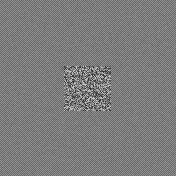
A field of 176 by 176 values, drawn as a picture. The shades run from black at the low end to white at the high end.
Roughest part: centre. Odd patch: rougher, in the centre. Grain: checkered. Average level on the scale: 50%.
